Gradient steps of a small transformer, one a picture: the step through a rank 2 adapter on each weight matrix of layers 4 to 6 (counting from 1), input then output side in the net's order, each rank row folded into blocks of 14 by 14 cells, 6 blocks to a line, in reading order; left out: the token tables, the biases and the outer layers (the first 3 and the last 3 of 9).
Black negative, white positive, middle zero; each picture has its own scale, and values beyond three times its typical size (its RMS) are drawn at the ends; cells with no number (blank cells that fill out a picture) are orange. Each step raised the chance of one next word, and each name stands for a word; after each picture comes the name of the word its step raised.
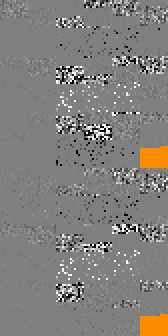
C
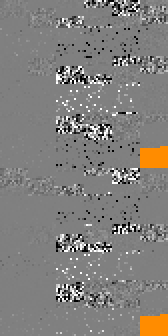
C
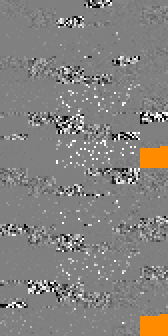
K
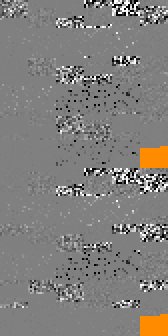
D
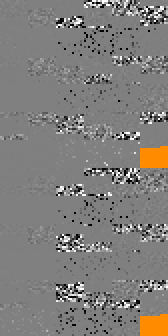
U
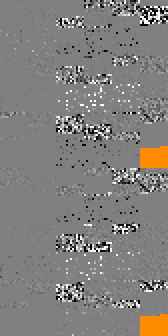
C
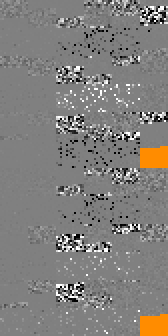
C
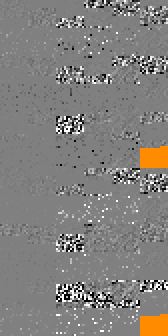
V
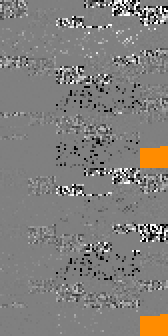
D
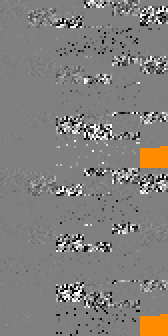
U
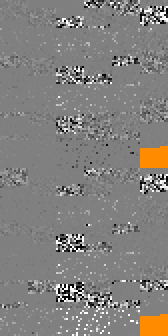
V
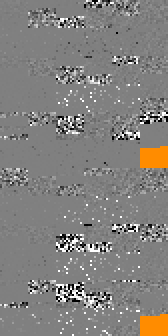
V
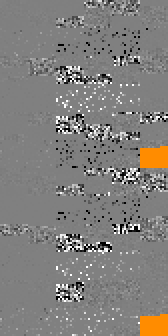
C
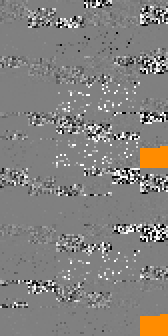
K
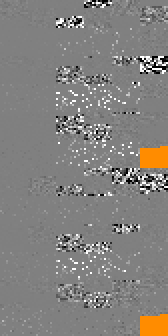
K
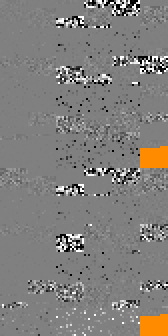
D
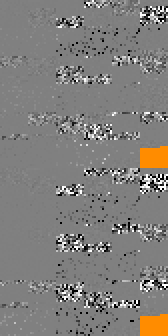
U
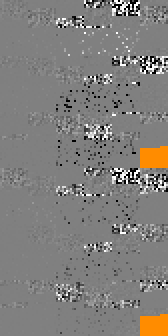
D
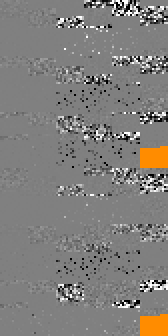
D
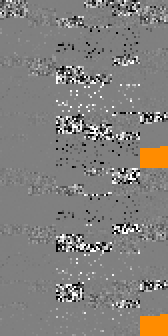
C
